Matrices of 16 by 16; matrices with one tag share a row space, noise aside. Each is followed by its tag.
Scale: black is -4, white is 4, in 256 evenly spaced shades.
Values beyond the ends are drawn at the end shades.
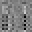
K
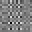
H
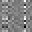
K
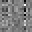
K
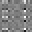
K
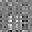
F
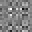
F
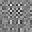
H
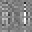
K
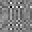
H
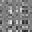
F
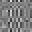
H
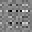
F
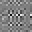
H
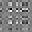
F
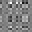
F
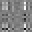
K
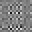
H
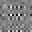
H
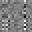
K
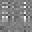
K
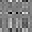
F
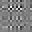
H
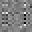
K
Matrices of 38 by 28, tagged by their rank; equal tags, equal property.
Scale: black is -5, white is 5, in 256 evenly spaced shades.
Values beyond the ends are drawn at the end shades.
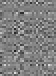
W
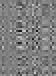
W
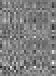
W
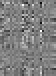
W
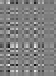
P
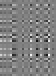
P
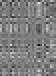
W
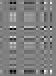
P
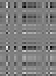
P
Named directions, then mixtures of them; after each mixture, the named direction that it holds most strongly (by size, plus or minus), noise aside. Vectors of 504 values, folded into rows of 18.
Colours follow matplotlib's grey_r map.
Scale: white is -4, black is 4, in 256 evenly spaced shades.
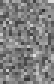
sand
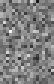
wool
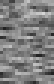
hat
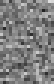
sand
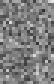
sand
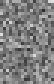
sand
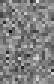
wool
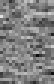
hat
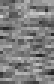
hat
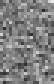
sand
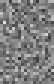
wool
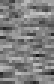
hat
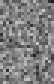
sand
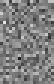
wool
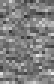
hat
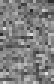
sand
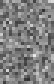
sand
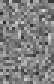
sand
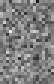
wool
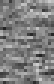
hat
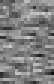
hat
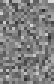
sand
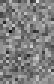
wool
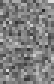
sand
